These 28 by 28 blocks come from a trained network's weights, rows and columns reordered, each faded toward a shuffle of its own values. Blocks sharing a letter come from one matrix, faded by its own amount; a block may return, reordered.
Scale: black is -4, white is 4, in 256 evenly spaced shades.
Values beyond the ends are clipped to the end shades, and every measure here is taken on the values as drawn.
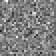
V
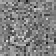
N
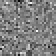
N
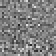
N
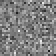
V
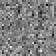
N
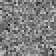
V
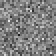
V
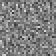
V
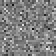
N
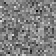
V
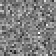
V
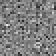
N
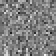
N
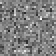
N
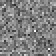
V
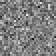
V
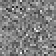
V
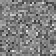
V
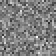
V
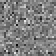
N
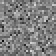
V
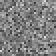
V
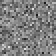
V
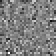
N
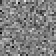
V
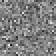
V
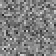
V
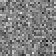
V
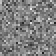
V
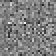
N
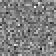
V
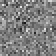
N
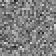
V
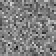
V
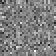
N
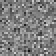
V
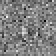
N
